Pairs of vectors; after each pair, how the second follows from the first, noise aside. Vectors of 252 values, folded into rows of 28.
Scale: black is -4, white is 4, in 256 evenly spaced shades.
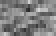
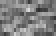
negated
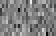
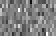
negated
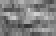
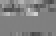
partly zeroed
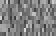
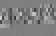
partly zeroed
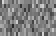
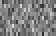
negated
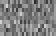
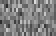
negated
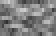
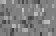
partly zeroed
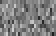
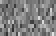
negated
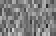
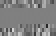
partly zeroed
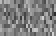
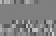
partly zeroed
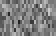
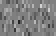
partly zeroed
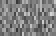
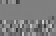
partly zeroed
